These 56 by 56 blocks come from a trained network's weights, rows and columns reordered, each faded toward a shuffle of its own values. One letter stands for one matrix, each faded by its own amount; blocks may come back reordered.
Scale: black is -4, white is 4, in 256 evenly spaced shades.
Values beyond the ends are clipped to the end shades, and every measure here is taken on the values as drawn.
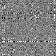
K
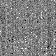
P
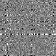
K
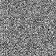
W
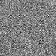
W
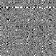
K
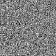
W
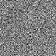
W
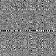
K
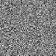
W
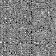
P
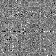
P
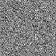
W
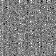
P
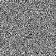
W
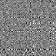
K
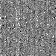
P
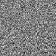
W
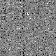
P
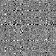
K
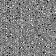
P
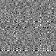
K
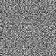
W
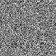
W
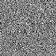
W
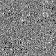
P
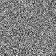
W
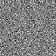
W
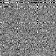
K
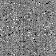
P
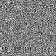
W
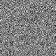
W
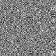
W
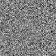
W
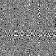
K
